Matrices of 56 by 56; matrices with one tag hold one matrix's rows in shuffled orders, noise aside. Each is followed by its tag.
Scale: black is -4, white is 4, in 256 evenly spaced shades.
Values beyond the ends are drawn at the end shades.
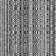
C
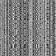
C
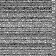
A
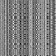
C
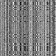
C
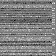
A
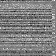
A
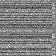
A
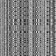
C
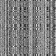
C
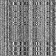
C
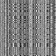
C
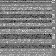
A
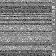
A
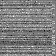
A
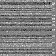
A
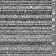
A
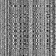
C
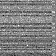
A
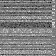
A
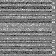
A
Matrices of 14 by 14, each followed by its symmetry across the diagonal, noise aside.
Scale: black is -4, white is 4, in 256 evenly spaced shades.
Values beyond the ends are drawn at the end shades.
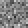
neither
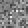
symmetric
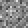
symmetric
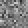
antisymmetric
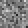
neither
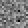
neither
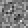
symmetric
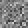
symmetric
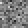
neither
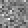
neither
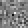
antisymmetric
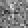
antisymmetric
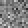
antisymmetric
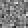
antisymmetric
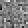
antisymmetric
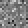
neither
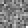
symmetric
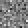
antisymmetric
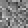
antisymmetric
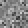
symmetric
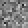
symmetric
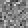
neither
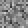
symmetric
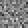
neither
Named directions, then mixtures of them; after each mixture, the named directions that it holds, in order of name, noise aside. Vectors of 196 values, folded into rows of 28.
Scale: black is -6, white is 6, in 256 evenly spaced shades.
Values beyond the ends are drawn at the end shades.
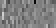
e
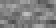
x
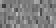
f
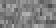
f, x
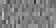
e, f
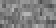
f, x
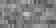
e, x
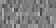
e, f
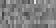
e, x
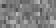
f, x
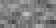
x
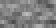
x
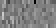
e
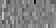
e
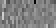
e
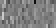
e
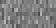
e, f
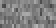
f, x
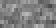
f, x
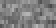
f, x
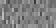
e, f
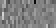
e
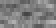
x
